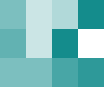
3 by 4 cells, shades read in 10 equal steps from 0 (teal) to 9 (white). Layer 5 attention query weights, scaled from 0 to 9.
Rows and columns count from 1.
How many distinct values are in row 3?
3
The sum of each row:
17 19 11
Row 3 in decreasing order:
4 4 2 1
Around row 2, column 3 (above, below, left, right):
6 2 7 9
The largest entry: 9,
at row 2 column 4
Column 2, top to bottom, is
7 7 4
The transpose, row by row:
4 3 4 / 7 7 4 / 6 0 2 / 0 9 1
